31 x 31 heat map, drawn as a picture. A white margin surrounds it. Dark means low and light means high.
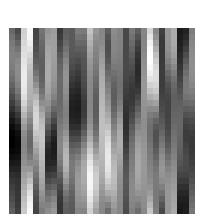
There is no overall slope. The bottom middle is the ninth with the highest average. The values follow a bell shape. Overall the values sit about 50% of the way up the scale. The grain runs up and down.
